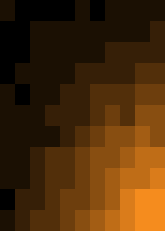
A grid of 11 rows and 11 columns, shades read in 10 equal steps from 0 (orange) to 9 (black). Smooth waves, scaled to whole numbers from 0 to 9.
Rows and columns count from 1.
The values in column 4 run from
6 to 9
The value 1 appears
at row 9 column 11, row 10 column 9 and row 11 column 9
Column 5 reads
9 8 8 8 7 7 7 6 6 5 5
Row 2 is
9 9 8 8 8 8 8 8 8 8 7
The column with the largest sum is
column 1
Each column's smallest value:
8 7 6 6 5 4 3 2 1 0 0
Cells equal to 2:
5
